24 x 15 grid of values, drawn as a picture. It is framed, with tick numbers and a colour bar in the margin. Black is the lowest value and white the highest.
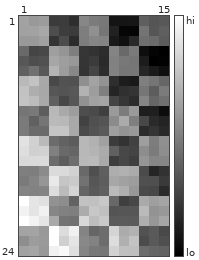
Values rise toward the bottom left. The ninth with the lowest average is the top right. The field is checkered. The ninth with the highest average is the bottom left.
